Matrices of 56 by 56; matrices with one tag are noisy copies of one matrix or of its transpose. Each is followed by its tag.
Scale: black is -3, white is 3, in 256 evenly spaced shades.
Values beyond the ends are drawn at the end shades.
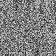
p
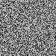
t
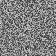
t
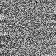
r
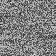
p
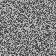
t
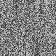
p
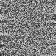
r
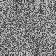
p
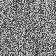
p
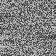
p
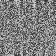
r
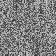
p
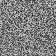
t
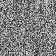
p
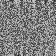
r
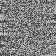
r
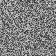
t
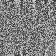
r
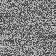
p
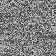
p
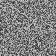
t
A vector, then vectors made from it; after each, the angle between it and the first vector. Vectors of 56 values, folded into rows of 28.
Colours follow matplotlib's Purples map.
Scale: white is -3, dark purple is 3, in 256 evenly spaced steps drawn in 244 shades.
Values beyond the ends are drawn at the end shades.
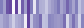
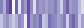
nearly parallel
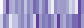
orthogonal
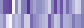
partly aligned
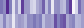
partly aligned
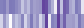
orthogonal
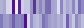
nearly opposite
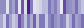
partly aligned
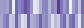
partly aligned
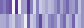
nearly parallel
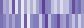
partly opposed
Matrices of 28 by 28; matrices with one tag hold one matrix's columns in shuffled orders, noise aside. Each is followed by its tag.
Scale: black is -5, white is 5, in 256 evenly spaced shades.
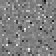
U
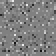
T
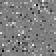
T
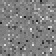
U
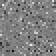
T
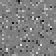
U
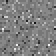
U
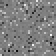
T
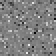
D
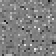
U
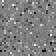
T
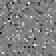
D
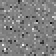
U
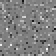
U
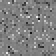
D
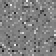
T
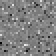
T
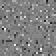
U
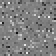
D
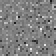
U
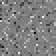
D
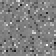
T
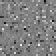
U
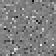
U
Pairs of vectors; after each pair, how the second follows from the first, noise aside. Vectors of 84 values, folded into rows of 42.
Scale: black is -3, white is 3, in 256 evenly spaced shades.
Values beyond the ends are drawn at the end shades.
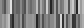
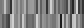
negated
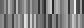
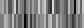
negated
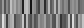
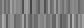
shrunk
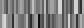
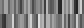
negated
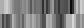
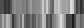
negated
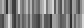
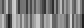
negated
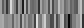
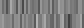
shrunk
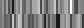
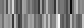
negated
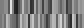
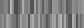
shrunk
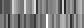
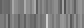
shrunk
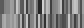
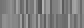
shrunk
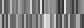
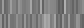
shrunk
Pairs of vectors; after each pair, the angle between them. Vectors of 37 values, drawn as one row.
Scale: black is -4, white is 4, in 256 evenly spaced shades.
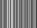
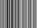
nearly opposite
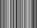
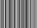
partly opposed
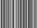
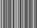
partly aligned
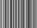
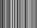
nearly opposite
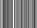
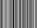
nearly opposite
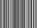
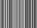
nearly opposite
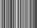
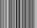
partly opposed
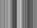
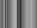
nearly opposite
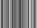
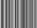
orthogonal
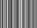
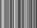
orthogonal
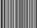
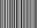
orthogonal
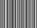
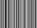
nearly opposite
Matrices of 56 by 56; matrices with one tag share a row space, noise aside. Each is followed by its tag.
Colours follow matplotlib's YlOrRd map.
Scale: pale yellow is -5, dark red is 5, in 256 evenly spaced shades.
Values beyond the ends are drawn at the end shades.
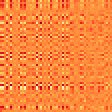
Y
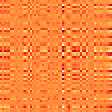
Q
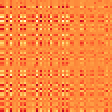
Y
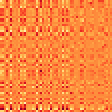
Y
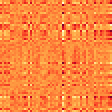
Q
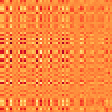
Y
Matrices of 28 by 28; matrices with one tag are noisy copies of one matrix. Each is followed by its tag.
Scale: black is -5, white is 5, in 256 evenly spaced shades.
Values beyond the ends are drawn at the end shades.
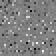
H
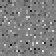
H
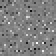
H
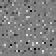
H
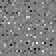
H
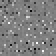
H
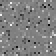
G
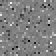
G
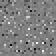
H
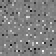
H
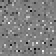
H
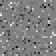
G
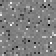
G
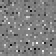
H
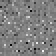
H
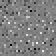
H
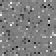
G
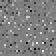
H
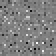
H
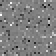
G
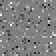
G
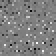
H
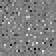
H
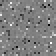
G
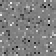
G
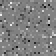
G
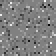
G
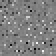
H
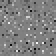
H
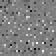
H
